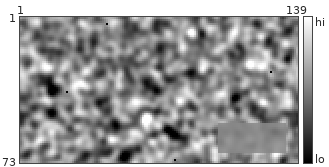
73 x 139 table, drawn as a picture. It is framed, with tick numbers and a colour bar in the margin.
There are four isolated cells, each far lower than the cells round it. In the bottom right lies a patch that is calmer than the rest. No regular stripes run through it. The field is mottled with small blotches. Neither half mirrors the other. The bottom right is the smoothest part.
